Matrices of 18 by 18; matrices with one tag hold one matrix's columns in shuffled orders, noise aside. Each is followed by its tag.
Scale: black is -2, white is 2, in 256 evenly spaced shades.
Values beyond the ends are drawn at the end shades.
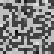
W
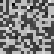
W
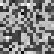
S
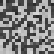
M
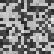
S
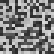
W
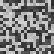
S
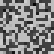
S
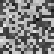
W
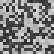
W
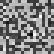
W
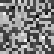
S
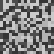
S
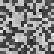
S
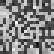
M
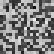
W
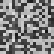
W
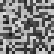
W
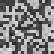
M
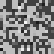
M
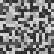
S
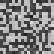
S
